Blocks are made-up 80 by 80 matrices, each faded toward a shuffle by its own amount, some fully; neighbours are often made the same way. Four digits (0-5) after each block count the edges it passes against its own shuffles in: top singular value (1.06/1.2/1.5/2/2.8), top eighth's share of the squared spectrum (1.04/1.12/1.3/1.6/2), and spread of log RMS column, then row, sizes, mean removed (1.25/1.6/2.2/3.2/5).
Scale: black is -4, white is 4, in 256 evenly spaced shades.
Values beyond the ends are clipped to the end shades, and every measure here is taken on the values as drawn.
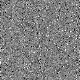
1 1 2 0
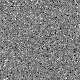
0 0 0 0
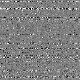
4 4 1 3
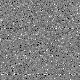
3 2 0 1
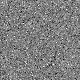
0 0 0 0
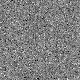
1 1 0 0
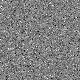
0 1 0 0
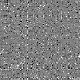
4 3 2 2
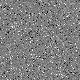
1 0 0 0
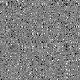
4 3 2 2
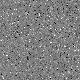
1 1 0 0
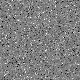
0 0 0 0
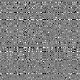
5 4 2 3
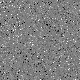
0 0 0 0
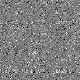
3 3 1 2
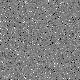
0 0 0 0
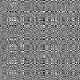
5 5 3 4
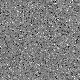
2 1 0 0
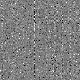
4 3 2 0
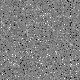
3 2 1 0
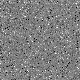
2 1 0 0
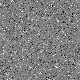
1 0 0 0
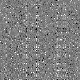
4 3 2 1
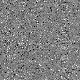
3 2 1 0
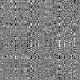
5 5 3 2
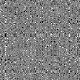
4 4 2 2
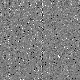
3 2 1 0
